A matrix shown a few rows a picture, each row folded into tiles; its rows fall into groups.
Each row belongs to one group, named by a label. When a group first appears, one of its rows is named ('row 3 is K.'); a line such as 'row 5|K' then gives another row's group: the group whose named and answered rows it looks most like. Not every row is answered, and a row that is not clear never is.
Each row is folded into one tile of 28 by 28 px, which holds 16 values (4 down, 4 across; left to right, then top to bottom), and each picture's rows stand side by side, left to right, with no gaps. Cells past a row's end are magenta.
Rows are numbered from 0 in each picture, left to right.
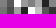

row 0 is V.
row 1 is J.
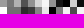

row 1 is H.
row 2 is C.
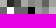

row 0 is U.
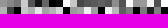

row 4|V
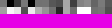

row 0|U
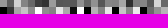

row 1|U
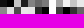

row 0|C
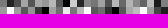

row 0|U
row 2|C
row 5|J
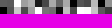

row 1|U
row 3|J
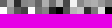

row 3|H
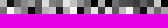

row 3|C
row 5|C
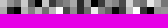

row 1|C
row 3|U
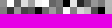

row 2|C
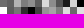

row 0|V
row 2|C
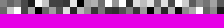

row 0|H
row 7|V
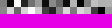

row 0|C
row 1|J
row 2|C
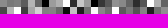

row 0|H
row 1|U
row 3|U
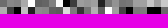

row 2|U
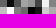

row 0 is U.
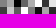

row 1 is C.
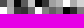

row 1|U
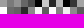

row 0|V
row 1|C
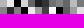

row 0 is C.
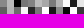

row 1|H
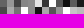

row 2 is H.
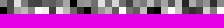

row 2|J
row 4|U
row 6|J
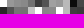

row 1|U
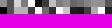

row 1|U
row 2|J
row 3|H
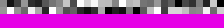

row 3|H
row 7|C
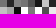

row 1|C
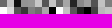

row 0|J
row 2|J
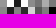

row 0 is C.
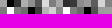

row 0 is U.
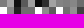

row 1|U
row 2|V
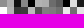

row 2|C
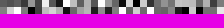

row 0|H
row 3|V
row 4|C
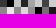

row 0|C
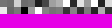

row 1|U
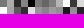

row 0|J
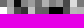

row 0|J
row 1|V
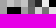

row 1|C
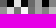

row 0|C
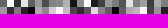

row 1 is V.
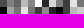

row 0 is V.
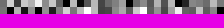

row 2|C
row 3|J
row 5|V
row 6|U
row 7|V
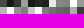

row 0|U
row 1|U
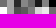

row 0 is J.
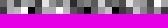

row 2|J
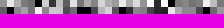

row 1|C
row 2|V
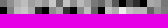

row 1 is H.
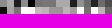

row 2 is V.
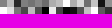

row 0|J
